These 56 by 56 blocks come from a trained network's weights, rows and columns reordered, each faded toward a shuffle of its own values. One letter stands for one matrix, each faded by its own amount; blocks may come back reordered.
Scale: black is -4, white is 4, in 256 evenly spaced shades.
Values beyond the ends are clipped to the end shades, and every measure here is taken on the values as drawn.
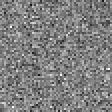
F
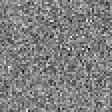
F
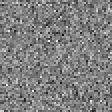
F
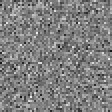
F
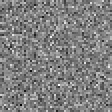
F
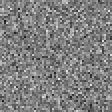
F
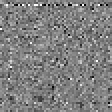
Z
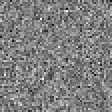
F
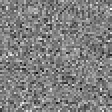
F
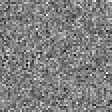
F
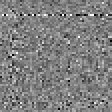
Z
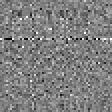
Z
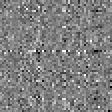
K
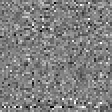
K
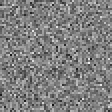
F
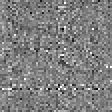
K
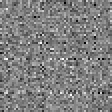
Z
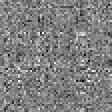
K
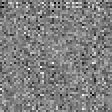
Z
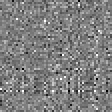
K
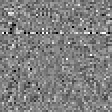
K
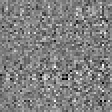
Z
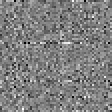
Z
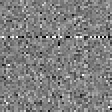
Z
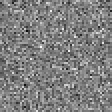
F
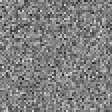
F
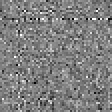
K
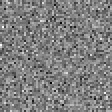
F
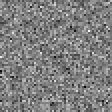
F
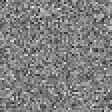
F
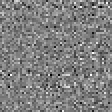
Z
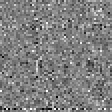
K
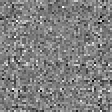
K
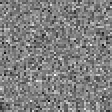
F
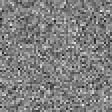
F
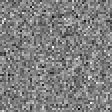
F
